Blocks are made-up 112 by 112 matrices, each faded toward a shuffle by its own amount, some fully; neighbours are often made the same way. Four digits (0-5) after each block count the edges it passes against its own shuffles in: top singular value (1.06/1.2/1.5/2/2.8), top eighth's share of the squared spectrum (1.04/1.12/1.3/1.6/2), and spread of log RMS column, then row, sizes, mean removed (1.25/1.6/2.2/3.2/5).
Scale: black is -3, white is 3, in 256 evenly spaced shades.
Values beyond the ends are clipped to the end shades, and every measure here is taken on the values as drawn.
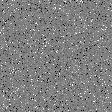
0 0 0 0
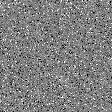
0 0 0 0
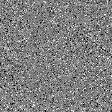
0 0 2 0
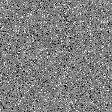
0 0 1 0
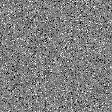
0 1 2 0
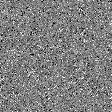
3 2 0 1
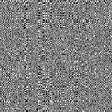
5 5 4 3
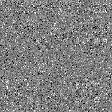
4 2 1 1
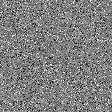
2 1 0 0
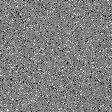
0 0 0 0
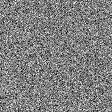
2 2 0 0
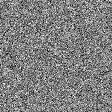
0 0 0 0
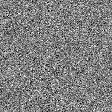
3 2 1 0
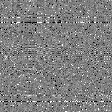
4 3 1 3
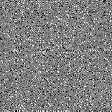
4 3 1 2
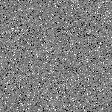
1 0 0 0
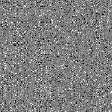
4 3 2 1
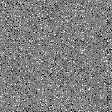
4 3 2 1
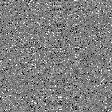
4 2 1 1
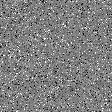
1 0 0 0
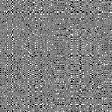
5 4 3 3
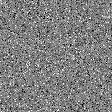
2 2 0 0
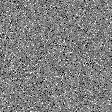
2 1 0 0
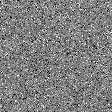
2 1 0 0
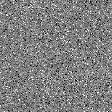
3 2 1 1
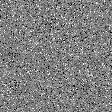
0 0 0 0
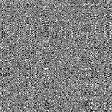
4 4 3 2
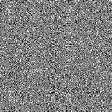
4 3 2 2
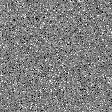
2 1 0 0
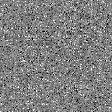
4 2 1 1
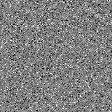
3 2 1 0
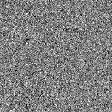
3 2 1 1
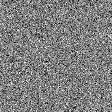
2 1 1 0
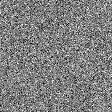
0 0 0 0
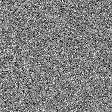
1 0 0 0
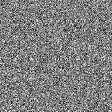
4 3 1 2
